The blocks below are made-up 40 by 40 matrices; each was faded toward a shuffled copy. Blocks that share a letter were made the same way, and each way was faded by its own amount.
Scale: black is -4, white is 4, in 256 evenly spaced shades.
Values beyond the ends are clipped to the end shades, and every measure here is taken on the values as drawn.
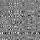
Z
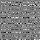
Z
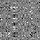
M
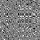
M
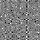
M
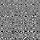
Z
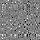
M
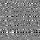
Z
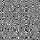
M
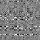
Z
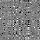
M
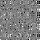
M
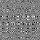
Z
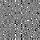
M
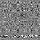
Z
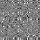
M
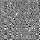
M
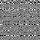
Z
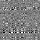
Z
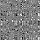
M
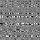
Z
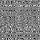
Z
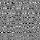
Z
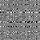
Z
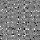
M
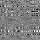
Z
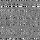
Z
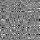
Z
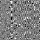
M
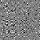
M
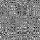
M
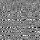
Z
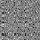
M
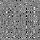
M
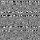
Z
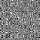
M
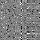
M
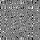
M
